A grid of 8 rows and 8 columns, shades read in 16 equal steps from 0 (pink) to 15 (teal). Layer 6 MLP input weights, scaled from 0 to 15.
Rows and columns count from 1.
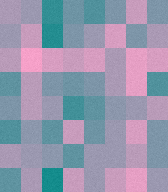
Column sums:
59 35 75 57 58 42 26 52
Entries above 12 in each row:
1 1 0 0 0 0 0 1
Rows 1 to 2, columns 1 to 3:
5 6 13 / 6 3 14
